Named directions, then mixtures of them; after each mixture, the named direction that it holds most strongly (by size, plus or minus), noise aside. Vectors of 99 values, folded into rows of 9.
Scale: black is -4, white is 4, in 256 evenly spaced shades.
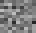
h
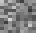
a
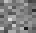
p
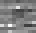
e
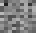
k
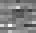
e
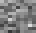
a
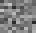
h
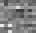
e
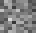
p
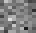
p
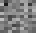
k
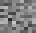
h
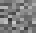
h
